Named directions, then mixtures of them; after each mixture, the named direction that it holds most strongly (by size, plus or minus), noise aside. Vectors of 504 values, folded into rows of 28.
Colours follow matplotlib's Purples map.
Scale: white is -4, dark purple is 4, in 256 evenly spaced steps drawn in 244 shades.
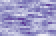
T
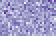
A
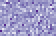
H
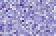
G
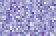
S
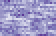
T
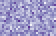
S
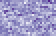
A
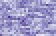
T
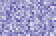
S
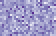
S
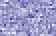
H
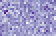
A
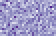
H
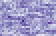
T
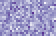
S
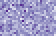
G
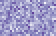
S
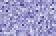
H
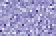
H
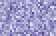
S
